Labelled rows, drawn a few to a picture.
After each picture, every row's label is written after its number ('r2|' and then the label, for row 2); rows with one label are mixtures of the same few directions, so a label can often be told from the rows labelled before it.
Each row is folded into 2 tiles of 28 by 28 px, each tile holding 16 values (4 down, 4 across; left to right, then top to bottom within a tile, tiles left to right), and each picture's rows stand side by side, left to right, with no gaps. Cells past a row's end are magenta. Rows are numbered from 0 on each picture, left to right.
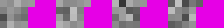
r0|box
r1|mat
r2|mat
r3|mat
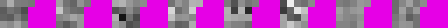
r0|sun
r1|mat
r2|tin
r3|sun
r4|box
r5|mat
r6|sun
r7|mat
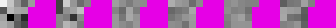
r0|tin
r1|mat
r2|mat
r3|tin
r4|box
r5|tin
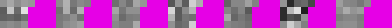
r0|box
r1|box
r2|sun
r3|sun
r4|tin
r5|sun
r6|tin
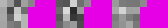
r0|mat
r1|mat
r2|tin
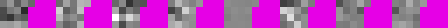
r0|sun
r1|sun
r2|box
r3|mat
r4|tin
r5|tin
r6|tin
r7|mat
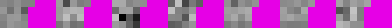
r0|box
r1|sun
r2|tin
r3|mat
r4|sun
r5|sun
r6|mat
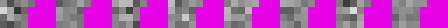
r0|mat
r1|tin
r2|sun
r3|mat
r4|sun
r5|tin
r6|sun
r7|box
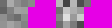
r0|mat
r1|sun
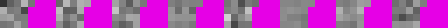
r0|tin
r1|sun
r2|mat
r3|box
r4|box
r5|tin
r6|sun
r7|sun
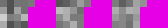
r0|box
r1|tin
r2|sun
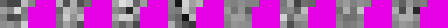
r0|sun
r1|sun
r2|sun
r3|box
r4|box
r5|box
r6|box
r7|box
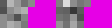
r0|mat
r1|sun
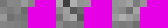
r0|tin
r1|mat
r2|sun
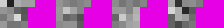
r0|mat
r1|tin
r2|tin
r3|mat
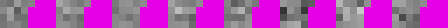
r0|mat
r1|tin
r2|mat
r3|tin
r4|sun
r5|sun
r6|tin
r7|tin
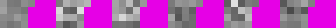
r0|mat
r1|sun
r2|sun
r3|tin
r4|mat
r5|tin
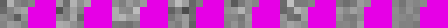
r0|mat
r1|mat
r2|sun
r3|sun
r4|sun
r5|mat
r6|sun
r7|box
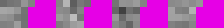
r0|tin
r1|box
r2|tin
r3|sun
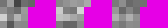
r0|box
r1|sun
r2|box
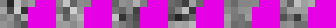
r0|box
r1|mat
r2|tin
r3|sun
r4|box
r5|box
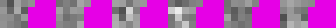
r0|box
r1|sun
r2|mat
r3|tin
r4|tin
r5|box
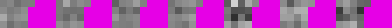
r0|box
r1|sun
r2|tin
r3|tin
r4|sun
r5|sun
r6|sun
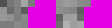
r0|tin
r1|box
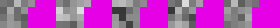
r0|mat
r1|sun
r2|tin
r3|mat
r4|mat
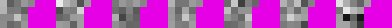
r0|mat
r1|tin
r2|tin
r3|mat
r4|mat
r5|sun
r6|tin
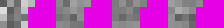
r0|sun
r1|box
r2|sun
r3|tin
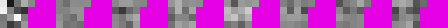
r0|mat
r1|box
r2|tin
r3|box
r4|sun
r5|box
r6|tin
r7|sun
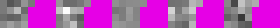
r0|sun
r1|tin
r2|mat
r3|sun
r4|box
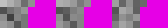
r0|tin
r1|tin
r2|sun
